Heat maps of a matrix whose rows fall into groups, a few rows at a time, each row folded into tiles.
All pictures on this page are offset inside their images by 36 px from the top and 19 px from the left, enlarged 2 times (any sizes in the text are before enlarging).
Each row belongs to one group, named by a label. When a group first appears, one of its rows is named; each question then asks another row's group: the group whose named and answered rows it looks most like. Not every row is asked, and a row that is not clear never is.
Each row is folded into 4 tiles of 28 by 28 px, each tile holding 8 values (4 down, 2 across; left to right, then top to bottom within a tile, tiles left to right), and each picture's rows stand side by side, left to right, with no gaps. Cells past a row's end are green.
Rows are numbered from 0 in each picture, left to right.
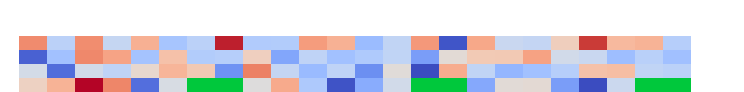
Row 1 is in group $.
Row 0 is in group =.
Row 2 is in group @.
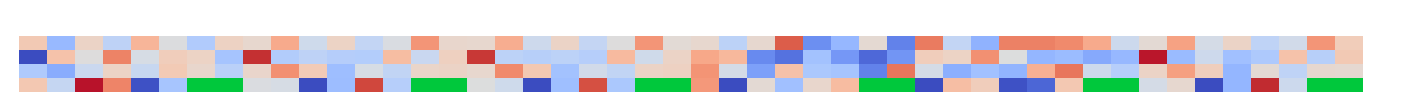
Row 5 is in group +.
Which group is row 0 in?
=
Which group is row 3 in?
$
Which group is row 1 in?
+
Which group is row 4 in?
@
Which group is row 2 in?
+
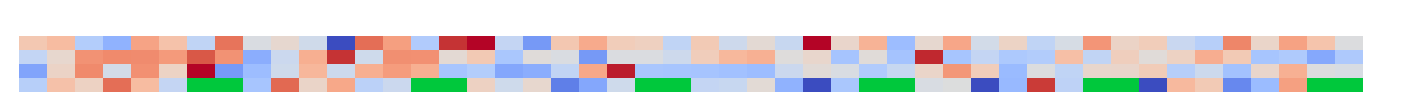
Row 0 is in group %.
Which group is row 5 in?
@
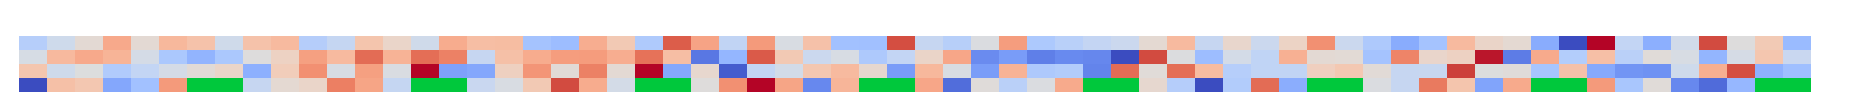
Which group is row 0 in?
@
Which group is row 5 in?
+
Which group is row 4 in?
$
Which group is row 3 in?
=
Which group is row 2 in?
%
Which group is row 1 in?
%
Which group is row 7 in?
@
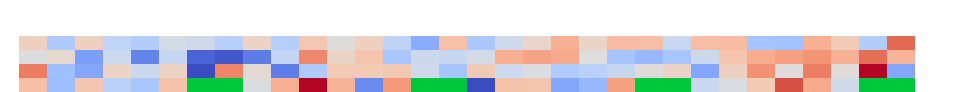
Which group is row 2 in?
@
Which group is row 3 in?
%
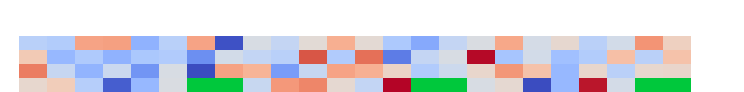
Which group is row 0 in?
$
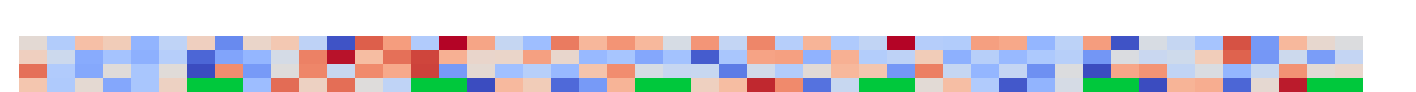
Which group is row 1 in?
%
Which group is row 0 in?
$
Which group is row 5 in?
@
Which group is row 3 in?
=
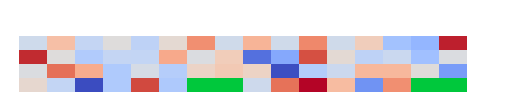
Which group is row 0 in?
+
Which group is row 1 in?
=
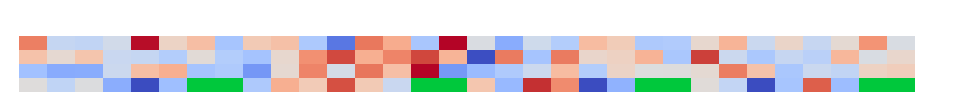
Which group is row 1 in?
%
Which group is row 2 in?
=
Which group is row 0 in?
@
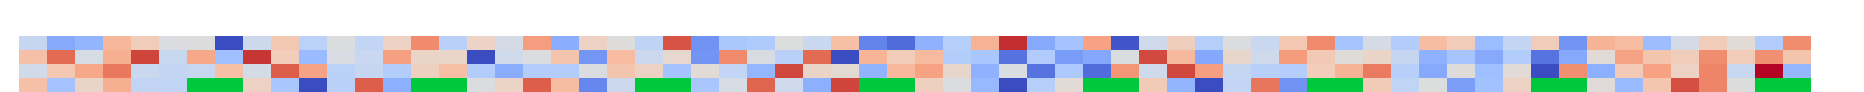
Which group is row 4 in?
$
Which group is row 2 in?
=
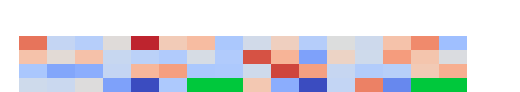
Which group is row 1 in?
+
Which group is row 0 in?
@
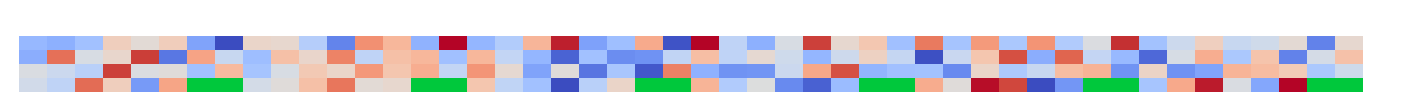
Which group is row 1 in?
%
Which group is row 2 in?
$
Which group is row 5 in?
=
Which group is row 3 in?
@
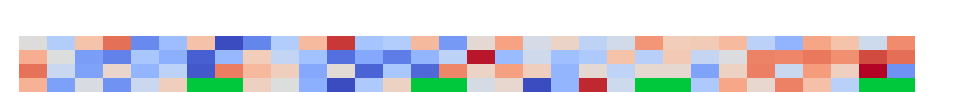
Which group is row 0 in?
$
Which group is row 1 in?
$
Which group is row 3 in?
%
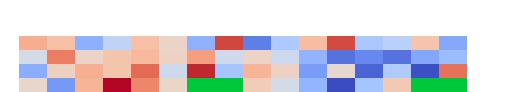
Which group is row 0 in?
%
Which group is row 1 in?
$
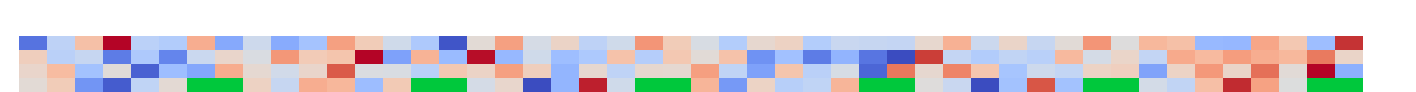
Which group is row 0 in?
$
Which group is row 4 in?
+
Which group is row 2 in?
+
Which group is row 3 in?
$
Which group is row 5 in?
%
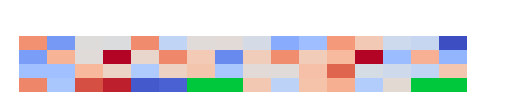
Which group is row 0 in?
=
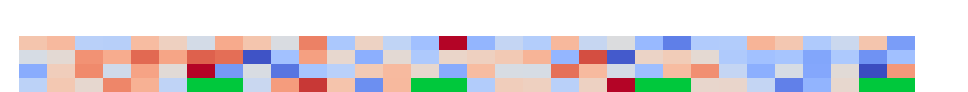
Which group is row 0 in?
%
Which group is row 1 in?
=
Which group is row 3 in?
$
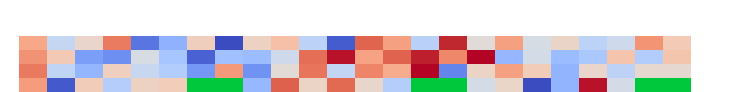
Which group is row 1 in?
%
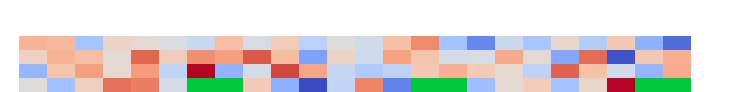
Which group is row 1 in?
+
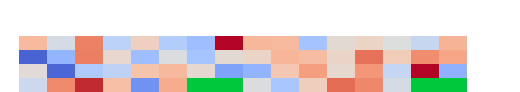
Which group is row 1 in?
%
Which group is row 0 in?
=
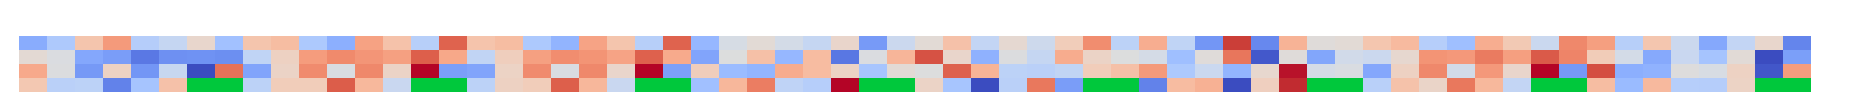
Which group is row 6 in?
%
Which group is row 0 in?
$
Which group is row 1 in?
%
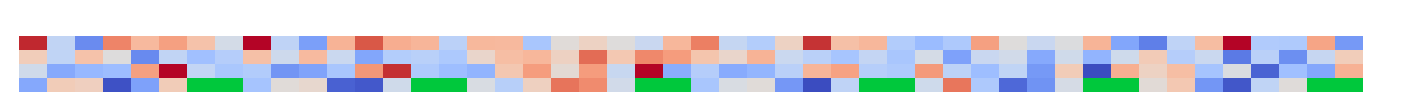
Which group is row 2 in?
%
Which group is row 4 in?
$
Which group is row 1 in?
@
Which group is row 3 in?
@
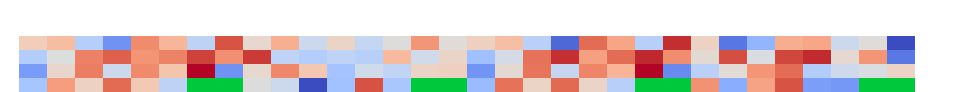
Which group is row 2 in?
%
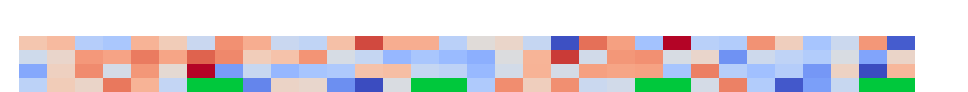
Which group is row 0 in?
%
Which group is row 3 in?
$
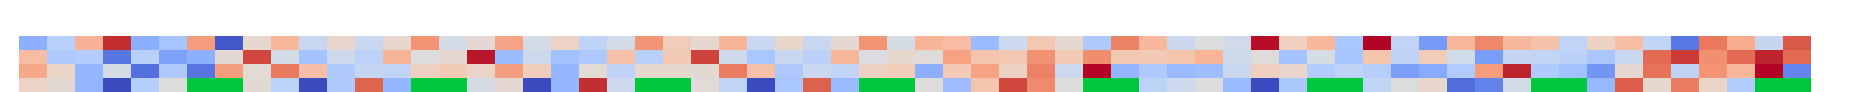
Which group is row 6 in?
@
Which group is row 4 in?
%
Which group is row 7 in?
%
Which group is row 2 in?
+
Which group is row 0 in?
$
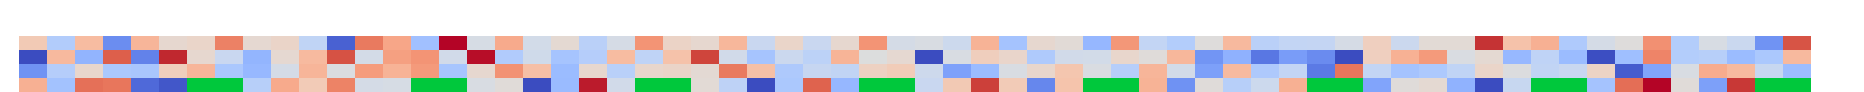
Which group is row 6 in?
@
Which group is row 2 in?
+
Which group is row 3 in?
+
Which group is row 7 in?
=
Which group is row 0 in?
=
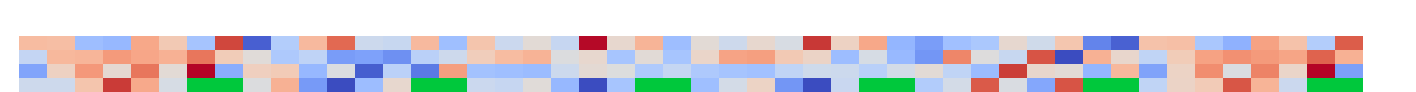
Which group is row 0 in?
%
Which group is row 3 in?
@
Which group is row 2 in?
@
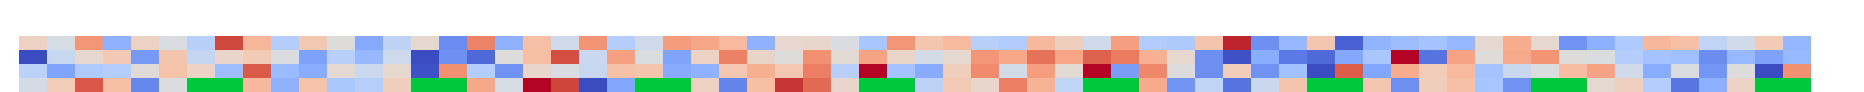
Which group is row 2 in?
=
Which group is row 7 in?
$
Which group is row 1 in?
$
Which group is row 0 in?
=
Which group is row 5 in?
$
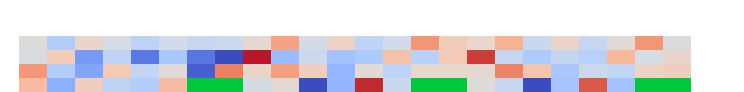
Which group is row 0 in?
$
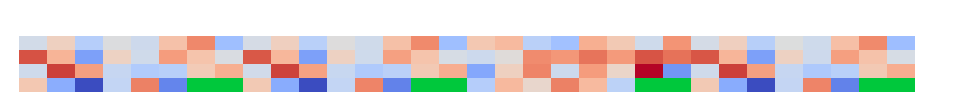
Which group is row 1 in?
+
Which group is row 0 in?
+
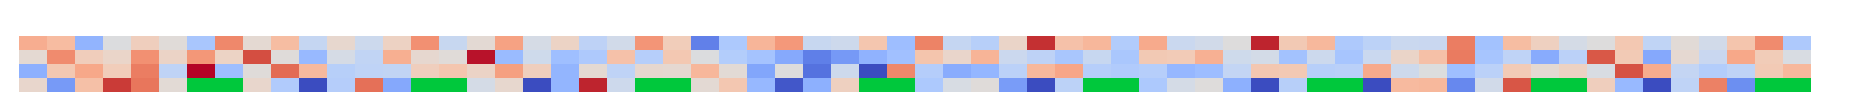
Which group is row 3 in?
$
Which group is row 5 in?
@
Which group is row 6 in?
@
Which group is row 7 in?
+
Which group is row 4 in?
@
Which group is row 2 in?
+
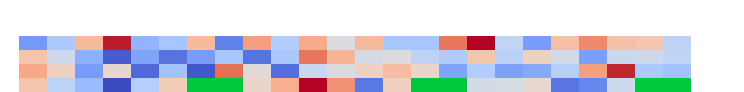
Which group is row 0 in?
$
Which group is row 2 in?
@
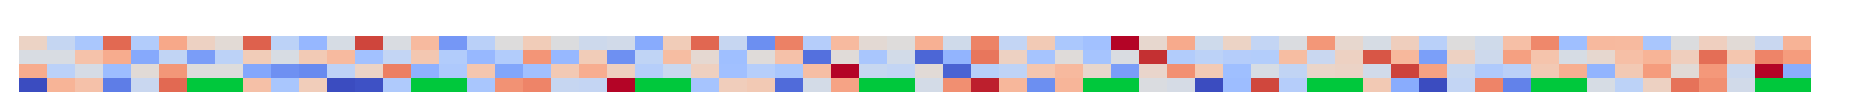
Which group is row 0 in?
@
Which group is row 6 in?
+
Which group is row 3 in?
@
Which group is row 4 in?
=
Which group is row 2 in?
=
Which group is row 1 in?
@
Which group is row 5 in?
+
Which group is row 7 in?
%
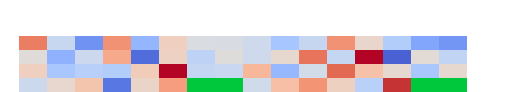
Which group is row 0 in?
@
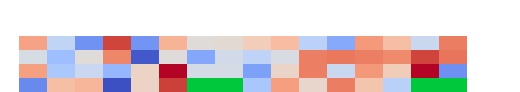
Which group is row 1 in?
%
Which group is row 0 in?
@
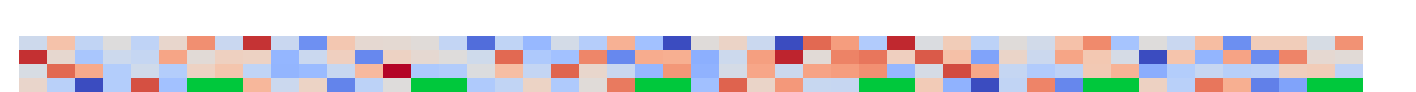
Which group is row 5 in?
=
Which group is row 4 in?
+
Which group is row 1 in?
@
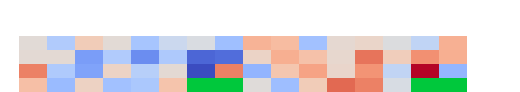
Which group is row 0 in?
$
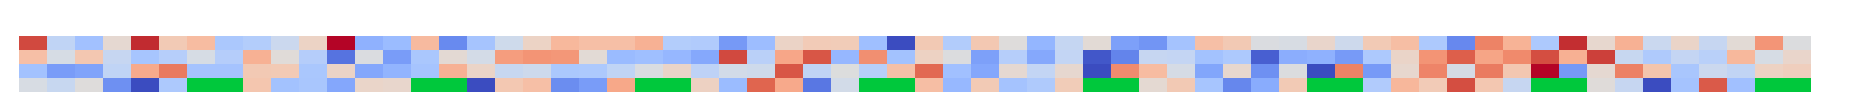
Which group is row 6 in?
%
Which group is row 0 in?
@
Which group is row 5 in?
$
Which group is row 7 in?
+
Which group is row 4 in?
$
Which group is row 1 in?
$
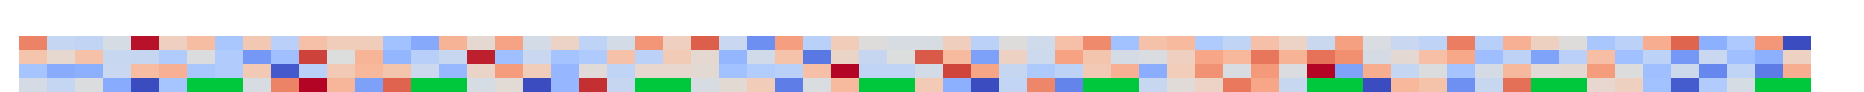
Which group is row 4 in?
+
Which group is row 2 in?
+
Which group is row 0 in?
@
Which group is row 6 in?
@
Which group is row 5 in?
%
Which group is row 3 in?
@
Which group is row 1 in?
=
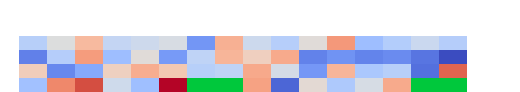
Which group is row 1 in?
$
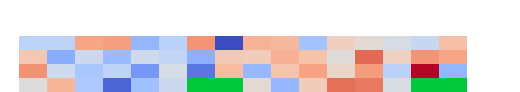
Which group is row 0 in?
$
